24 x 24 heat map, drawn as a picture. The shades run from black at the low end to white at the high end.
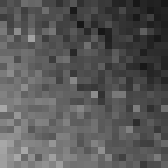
The ninth with the highest average is the bottom left. No regular stripes run through it. No row or column stands out. The ninth with the lowest average is the top right. Values rise toward the bottom left. Fine speckle covers the field.
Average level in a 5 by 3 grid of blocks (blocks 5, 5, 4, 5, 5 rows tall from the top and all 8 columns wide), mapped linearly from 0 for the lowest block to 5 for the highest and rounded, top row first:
2 1 0 / 3 2 0 / 4 2 1 / 4 3 2 / 5 4 2
